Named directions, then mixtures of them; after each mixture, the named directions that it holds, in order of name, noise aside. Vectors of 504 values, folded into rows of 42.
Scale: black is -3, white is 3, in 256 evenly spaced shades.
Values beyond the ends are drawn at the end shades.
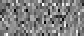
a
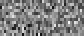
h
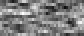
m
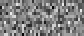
a, h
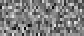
h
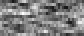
m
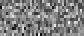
h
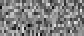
h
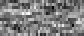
h, m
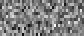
h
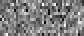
a, m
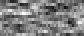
m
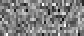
a, m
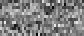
h, m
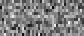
h
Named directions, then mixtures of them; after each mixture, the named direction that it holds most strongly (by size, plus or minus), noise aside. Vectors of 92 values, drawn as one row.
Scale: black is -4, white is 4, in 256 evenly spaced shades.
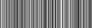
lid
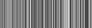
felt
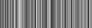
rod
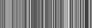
felt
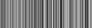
felt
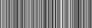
lid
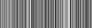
felt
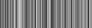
rod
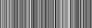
lid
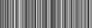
rod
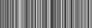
rod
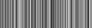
rod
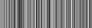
rod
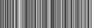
rod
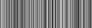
lid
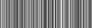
lid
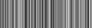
rod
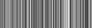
felt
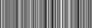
lid
